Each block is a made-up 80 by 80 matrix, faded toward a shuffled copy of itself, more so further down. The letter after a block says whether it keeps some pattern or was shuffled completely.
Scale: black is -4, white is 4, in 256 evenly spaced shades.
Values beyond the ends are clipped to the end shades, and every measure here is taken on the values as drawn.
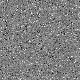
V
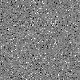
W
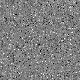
W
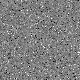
V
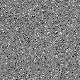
W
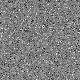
V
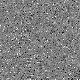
W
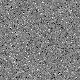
V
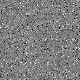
W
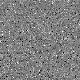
W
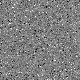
V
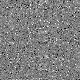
W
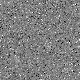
V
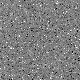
V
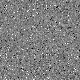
W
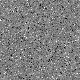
V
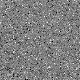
W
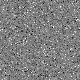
V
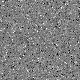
V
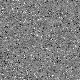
V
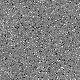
V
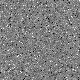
V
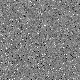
V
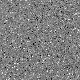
V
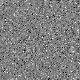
W
